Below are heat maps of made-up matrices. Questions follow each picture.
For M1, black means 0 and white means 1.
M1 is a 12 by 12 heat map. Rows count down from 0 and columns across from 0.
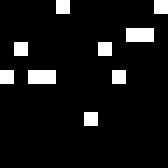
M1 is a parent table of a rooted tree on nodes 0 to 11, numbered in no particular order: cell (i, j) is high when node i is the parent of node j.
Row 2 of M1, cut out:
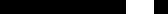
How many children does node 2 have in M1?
2
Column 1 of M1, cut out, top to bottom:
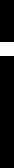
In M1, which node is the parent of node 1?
3
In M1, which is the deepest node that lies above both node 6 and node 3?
5
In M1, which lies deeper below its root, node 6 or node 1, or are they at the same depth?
the same depth
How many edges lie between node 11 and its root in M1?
2
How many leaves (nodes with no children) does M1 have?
7
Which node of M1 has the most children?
5
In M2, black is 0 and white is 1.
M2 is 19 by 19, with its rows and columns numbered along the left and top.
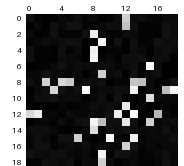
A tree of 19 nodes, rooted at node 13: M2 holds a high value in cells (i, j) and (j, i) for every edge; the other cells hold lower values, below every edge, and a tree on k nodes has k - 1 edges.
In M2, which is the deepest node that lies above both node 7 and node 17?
9
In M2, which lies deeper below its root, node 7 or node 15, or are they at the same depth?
node 7
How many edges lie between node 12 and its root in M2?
1
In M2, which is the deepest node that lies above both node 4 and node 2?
8
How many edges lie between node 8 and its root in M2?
1
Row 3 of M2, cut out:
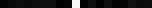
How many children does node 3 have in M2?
0
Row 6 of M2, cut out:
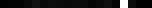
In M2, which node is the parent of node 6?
15
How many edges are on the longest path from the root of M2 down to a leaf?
2
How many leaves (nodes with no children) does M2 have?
14
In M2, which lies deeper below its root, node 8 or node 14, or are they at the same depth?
node 14
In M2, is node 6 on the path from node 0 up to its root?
no
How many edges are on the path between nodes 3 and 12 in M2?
3
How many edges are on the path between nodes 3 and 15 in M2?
3
